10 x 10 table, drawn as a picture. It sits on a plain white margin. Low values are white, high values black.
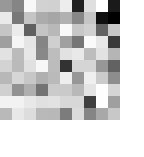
Roughest part: top right. Ninth with the highest average: top right. Mirror symmetry: none. Average level on the scale: 30%.
